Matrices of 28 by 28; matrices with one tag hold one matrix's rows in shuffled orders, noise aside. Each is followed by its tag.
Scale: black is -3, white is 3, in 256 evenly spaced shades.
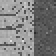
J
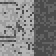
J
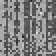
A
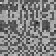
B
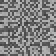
B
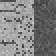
J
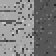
J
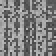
A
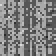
A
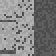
J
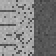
J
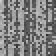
A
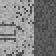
J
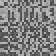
B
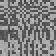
B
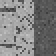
J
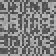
B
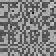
B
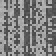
A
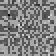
B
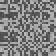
B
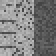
J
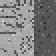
J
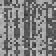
A
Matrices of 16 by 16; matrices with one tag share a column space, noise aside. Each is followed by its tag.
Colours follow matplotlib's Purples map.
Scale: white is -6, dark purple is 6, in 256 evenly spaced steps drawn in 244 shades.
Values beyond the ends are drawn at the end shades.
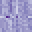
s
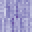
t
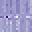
s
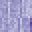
t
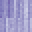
t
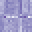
s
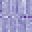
s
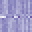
s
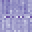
s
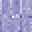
s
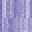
t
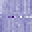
s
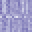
s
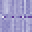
s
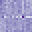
s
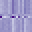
s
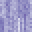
t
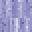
t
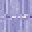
s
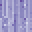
t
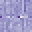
s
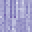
t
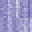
t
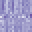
s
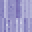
t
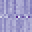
s
